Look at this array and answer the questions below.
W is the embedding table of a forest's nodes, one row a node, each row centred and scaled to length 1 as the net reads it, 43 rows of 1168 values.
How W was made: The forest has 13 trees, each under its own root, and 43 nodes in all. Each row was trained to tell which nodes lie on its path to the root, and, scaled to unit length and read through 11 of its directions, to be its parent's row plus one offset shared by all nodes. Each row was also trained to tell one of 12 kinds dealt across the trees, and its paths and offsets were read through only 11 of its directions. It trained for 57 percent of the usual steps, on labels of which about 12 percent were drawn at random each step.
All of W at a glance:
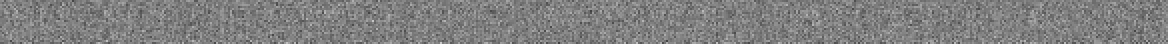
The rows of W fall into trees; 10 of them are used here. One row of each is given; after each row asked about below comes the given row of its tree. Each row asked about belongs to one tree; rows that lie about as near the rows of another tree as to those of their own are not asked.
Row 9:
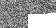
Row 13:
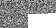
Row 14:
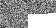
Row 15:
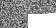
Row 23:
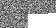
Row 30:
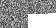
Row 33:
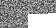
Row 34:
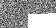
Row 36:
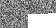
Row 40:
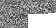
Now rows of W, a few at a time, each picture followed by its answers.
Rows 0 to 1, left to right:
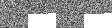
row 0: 9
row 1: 30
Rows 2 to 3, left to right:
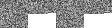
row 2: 40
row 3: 33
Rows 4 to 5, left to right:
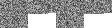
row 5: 23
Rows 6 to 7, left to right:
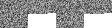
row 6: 30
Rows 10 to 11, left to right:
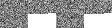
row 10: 23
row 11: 14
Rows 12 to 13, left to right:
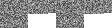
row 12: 23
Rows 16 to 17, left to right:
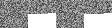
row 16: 13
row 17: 14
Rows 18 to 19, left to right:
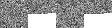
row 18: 13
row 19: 40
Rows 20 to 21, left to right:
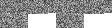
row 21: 23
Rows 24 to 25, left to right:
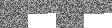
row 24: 13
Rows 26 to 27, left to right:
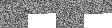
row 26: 40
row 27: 15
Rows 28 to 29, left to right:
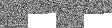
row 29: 14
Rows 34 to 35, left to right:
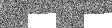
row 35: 40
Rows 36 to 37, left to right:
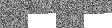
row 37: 13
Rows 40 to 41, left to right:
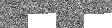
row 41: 14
